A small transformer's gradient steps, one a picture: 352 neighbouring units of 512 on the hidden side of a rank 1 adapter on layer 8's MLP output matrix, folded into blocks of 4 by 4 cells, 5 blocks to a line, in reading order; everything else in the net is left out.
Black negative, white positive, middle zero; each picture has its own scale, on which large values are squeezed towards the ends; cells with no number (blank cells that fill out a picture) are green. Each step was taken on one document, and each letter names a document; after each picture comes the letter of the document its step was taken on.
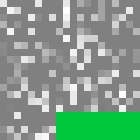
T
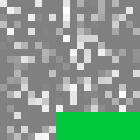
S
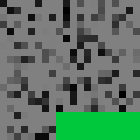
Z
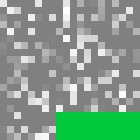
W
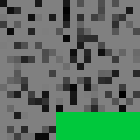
Z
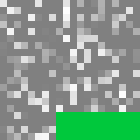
S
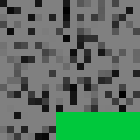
T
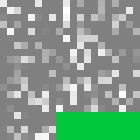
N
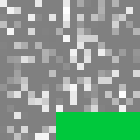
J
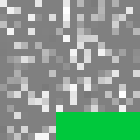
Z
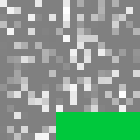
J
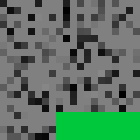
W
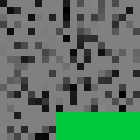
S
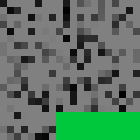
T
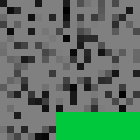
T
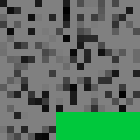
W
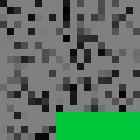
Z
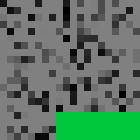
Z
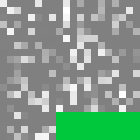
N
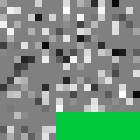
W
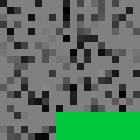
T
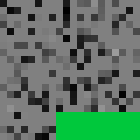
J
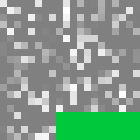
J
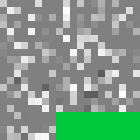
Z
